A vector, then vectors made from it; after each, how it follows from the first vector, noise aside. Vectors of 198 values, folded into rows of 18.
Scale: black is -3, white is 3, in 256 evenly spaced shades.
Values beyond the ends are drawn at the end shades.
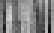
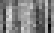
copied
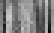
copied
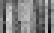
copied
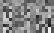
sign-scrambled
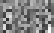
sign-scrambled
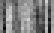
copied
